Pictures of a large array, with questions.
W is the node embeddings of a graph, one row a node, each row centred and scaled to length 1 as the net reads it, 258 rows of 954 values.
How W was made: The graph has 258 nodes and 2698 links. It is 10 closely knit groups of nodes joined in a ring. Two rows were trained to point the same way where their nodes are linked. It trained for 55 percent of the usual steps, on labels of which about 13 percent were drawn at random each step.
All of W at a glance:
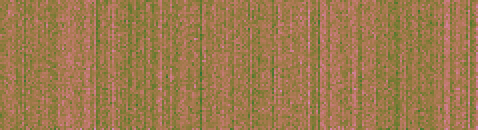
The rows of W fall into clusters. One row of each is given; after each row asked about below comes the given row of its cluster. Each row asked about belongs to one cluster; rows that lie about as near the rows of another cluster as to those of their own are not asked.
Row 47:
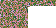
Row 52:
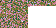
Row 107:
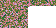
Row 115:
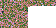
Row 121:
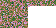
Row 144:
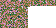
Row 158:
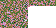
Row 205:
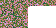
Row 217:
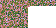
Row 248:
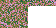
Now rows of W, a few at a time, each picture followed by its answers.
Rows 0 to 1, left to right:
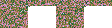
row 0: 144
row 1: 144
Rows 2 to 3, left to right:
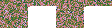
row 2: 121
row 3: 52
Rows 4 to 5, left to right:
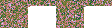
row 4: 52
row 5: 47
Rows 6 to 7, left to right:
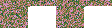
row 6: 144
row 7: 115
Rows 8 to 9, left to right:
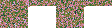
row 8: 158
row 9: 47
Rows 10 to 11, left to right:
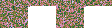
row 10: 205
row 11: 217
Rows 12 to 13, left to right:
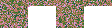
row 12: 158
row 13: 248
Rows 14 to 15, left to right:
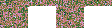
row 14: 47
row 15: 217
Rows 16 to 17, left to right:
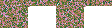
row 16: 47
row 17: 47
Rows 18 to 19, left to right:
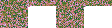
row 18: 158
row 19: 47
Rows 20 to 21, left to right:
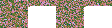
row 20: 205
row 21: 107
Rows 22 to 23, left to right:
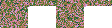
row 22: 47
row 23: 121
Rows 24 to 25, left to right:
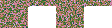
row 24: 107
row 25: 248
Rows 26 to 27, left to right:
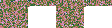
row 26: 47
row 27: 205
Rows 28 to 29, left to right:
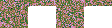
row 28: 248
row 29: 158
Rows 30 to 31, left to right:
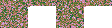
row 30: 52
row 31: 158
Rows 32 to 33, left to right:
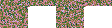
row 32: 47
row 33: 107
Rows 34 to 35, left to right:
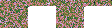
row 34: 107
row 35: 121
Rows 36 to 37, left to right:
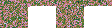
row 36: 121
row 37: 248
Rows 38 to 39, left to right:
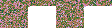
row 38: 107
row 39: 121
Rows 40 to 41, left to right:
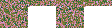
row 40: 248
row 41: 248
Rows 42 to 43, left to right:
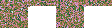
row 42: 52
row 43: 115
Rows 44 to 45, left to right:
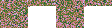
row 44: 52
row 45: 158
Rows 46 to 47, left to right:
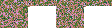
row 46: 47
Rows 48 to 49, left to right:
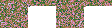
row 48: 52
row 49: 47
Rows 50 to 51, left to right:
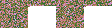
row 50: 52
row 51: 52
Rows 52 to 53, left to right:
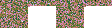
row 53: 205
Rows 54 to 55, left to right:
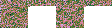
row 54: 144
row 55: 217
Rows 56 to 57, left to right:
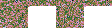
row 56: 107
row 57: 121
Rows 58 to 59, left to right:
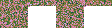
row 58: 248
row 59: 158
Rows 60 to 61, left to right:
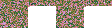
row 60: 158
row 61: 205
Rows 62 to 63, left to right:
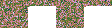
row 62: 47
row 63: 121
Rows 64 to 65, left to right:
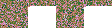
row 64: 158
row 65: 52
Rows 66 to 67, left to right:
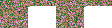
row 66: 47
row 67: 107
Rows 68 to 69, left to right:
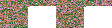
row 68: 217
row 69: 144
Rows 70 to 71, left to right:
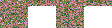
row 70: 144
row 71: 107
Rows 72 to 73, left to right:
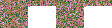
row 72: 144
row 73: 121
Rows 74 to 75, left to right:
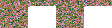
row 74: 107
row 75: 205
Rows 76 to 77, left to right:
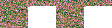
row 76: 158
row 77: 217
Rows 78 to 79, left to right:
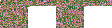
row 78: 47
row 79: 248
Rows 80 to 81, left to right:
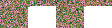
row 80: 144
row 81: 158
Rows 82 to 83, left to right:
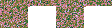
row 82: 115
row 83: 52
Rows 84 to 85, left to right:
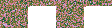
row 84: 248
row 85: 52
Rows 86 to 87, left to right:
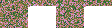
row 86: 205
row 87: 115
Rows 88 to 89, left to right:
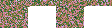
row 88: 47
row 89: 107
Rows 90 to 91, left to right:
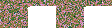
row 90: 121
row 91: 144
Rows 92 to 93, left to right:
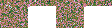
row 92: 115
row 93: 121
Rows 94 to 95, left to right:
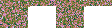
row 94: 248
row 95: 248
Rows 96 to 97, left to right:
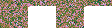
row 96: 121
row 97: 107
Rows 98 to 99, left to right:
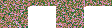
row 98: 107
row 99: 158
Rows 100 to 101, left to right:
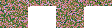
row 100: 205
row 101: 52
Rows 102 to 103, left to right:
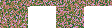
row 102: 47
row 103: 205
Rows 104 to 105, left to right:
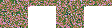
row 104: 158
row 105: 248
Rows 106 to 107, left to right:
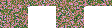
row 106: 217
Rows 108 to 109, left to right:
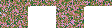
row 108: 248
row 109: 47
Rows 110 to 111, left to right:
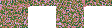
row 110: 217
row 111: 158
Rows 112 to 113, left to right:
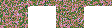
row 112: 47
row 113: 217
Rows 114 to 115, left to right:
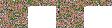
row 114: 217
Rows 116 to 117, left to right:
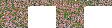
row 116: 205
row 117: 217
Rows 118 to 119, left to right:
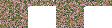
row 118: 121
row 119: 107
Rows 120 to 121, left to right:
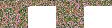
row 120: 47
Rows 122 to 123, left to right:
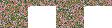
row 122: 121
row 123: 217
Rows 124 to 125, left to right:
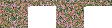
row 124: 121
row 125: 47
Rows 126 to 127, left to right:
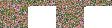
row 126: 217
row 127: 144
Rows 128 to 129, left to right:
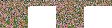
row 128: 248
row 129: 144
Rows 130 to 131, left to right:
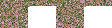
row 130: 47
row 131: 158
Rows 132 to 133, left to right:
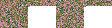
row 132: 248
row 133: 52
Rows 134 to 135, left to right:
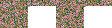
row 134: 248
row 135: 107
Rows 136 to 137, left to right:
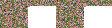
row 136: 205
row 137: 121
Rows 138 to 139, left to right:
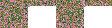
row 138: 121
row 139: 158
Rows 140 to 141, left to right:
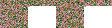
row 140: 217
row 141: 205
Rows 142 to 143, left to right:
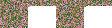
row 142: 121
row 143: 144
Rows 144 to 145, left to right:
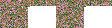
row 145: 144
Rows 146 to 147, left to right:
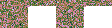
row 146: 217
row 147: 248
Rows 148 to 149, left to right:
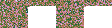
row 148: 47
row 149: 205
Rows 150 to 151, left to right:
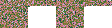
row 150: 144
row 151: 248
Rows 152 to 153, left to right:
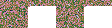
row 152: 144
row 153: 115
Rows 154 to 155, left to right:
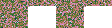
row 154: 205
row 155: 205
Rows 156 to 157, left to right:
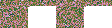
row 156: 47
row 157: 144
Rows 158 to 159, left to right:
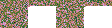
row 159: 107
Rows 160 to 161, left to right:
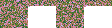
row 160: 205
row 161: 158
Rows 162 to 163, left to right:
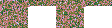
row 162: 217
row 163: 217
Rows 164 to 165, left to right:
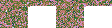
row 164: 248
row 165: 121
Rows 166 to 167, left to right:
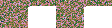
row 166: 107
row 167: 52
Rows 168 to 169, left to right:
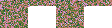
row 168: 217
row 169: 205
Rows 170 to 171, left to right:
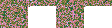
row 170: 158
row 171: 47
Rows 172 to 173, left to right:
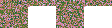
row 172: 217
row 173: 158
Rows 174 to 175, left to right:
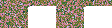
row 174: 107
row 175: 47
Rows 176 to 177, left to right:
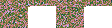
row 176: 144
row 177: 144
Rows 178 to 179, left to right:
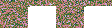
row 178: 144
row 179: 144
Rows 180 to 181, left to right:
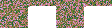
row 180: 107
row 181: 121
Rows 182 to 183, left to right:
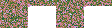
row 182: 121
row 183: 158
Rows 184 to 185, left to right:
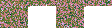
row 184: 248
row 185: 205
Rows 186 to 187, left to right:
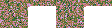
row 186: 121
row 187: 121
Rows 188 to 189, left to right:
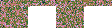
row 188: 248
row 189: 248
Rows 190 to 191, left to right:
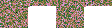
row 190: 107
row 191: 115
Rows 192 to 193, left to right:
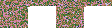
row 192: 47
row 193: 144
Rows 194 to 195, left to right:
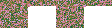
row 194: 121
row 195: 217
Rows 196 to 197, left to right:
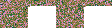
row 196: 144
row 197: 47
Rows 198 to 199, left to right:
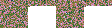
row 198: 144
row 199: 205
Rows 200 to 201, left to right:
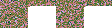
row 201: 107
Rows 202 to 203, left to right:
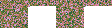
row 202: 217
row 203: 205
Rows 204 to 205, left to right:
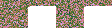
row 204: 107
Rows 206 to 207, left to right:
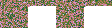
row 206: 115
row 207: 107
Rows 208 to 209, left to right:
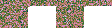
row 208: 107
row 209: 248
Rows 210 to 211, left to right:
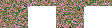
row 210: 158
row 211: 144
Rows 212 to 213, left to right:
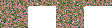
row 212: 205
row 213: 158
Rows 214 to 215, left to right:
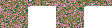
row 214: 52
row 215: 248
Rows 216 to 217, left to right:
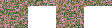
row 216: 217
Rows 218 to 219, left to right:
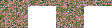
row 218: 52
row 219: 52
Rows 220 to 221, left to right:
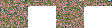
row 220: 248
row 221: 144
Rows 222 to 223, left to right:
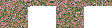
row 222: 52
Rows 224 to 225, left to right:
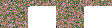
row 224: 144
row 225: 115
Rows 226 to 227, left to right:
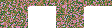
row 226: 158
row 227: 52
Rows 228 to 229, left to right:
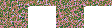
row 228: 47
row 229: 47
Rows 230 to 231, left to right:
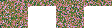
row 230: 121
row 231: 158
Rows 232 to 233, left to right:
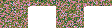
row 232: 107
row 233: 121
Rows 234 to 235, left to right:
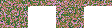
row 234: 248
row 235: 144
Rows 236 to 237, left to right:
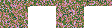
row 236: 47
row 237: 248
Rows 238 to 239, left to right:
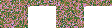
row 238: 217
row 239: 121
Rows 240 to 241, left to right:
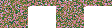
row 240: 107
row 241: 52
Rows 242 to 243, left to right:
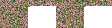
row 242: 144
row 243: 248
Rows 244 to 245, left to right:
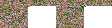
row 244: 107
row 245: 144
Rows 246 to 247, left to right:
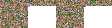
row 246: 121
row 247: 144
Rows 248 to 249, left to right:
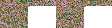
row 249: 144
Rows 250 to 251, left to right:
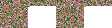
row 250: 107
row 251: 121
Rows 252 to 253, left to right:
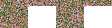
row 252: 158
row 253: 115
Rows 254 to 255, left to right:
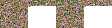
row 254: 52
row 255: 205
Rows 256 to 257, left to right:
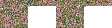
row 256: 217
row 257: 248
